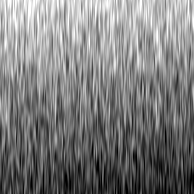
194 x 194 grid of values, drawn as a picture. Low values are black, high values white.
The bottom right is the ninth with the lowest average. Streaks run downward. Overall the values sit about 50% of the way up the scale. The ninth with the highest average is the top left. There is an overall slope up to the top.
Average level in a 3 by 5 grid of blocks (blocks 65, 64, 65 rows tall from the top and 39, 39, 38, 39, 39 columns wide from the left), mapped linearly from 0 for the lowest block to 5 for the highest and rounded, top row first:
5 5 5 4 4
3 3 2 2 2
1 1 0 0 0
